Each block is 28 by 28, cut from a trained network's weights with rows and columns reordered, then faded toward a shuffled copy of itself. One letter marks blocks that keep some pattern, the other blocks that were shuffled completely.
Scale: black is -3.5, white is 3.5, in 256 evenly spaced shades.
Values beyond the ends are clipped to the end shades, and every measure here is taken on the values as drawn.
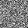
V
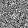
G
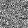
V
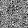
V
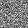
G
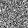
G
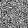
V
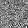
V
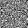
V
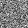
G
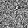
V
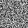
G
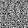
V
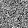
G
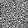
V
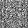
V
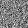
G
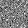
G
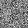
V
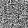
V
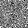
G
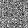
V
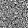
V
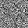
V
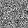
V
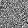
V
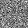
G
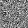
V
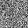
G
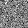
G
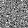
V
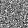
G
